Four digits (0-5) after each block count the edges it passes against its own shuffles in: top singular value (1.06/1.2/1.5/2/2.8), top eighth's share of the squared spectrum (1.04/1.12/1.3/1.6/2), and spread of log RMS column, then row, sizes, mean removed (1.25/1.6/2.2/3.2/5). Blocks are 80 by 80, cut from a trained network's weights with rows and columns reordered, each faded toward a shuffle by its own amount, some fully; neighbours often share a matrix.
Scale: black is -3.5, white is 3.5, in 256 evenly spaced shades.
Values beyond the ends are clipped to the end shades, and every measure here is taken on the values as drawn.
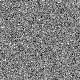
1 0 0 0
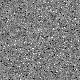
0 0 0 0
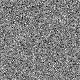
0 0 0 0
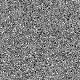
0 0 0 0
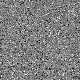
1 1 0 0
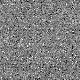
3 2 1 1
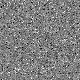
0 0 0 0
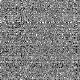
3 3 2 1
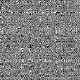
4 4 3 2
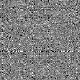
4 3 2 1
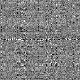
3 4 2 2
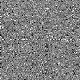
3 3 1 1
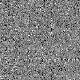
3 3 2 1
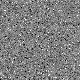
1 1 0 0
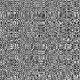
4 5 3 2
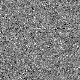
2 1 0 1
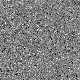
1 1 1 0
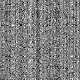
4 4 1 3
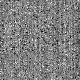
3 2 0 1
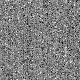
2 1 0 0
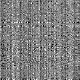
4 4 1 3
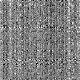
4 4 2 3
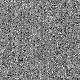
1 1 0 0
